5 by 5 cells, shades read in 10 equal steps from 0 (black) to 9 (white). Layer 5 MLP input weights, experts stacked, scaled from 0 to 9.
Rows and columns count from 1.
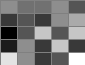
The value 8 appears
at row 5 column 1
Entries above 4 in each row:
2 2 2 2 3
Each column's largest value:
8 5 7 7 9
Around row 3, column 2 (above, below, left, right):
3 5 0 7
